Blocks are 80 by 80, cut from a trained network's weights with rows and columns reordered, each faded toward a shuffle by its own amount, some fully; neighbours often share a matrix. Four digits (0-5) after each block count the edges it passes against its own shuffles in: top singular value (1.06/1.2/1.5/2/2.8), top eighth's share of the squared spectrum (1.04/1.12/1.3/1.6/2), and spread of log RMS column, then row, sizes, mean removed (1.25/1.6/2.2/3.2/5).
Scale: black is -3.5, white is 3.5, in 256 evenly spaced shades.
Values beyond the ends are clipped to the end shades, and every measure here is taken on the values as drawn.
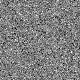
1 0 0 0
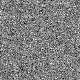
2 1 0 0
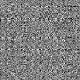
4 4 2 2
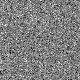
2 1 0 0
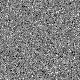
0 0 0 0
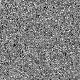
2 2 0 0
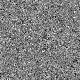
2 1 0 0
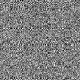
4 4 2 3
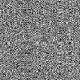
4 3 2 2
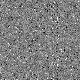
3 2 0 0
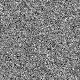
1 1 0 0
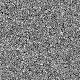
0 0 0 0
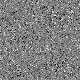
1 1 0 0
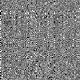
4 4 2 2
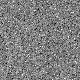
0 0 0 0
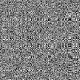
4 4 2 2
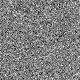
0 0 0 0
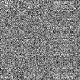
4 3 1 2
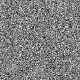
3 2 0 1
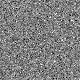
2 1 0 0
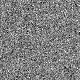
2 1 0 0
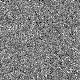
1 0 0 0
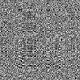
4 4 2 3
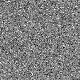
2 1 0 0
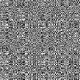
5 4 3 3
